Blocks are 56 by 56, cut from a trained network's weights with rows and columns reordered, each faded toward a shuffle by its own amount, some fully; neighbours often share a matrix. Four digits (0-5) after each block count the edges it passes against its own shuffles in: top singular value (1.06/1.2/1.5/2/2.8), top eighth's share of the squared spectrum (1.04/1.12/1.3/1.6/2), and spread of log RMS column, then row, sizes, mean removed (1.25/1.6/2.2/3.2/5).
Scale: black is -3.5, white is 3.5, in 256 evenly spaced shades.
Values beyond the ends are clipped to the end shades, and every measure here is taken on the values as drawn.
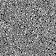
0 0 0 0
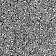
0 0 0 0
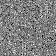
0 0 0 0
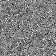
0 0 0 0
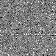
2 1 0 0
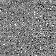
1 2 1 0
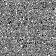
0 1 0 0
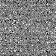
2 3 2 1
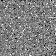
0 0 0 0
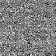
2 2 1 1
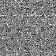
1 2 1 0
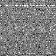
3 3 2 2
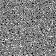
0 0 0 0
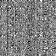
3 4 1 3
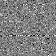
3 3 0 2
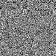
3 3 1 1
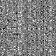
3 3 2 2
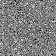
0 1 0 0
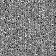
2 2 0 1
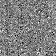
1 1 0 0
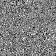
2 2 0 1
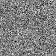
2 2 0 0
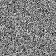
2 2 0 0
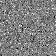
0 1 0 0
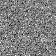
1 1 1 0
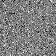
1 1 0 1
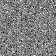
0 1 0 0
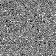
1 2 0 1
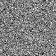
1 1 0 0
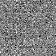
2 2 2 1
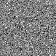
0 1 0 0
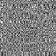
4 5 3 2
